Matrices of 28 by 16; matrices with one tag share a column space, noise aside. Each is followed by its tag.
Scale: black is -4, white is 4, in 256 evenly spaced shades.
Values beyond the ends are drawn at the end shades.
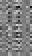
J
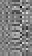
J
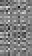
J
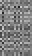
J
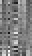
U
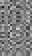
J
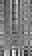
U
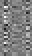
J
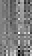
U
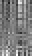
U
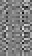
J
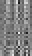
U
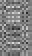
J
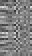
J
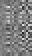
J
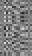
J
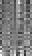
U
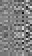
J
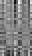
U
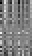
U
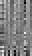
U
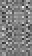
J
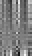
U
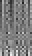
U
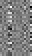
J
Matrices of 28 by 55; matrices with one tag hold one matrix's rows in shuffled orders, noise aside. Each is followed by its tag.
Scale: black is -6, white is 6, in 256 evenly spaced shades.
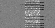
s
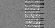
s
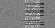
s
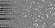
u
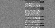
s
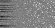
u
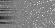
u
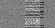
s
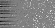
u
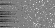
u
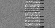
s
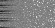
u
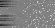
u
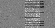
s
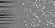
u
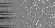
u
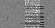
s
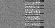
s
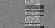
s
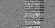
s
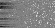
u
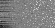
u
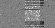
s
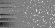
u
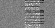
s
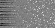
u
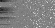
u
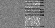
s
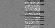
s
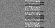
s
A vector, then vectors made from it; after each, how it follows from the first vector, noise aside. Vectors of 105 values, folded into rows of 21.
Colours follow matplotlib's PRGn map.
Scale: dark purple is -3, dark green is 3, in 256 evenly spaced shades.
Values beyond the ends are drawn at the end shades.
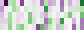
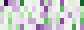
sign-scrambled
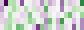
copied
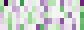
sign-scrambled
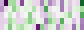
copied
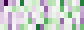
sign-scrambled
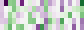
copied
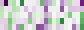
sign-scrambled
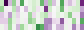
sign-scrambled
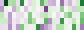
sign-scrambled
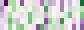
copied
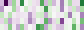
sign-scrambled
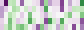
copied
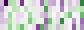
copied
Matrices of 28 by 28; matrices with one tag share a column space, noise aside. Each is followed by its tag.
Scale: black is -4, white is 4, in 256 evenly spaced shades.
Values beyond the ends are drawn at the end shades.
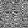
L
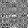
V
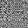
L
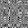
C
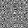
L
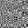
C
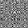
L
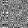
C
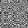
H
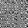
L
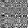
V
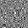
C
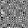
C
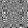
C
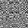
L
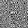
L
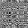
H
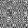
C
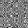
V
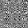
L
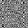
L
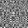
C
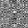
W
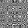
H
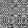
V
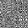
L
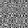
V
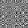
H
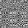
H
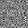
C
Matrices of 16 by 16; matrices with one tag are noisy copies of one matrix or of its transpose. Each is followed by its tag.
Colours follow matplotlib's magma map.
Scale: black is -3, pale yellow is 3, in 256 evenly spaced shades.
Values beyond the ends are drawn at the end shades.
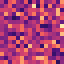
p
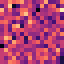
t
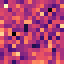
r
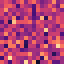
p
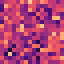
r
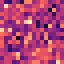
r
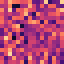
t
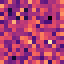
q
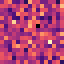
q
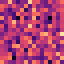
q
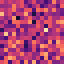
p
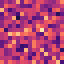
q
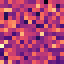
t
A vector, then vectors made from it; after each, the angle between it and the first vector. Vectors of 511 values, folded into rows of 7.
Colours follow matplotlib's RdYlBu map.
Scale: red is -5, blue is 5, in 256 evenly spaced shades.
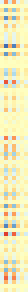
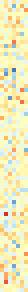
partly aligned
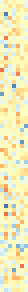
partly aligned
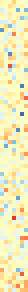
orthogonal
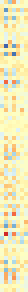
nearly parallel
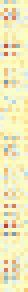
nearly opposite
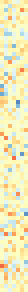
partly aligned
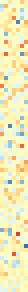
orthogonal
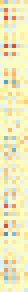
nearly opposite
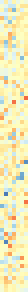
partly aligned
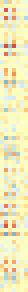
nearly opposite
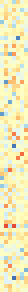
partly opposed
